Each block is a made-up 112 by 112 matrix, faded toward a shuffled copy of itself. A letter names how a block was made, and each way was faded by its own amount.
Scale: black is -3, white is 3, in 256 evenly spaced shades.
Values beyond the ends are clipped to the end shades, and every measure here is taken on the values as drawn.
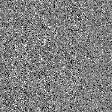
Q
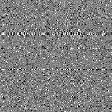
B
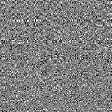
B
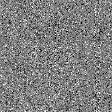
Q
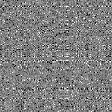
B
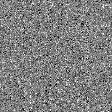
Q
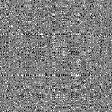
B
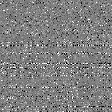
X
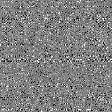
X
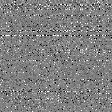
X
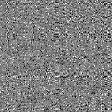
B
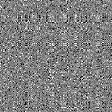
B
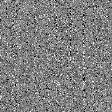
Q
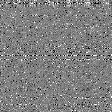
X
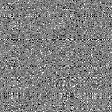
B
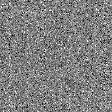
Q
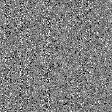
Q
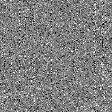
Q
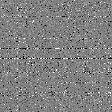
X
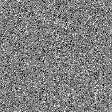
Q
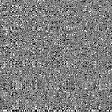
B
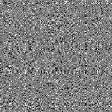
B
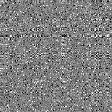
B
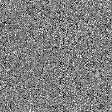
Q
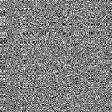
B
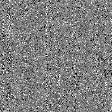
Q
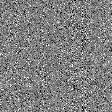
Q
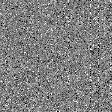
Q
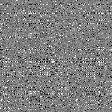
X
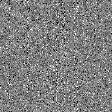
Q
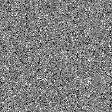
Q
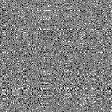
B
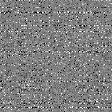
X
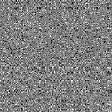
B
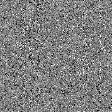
Q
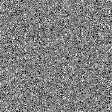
Q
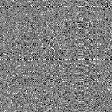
B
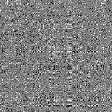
B
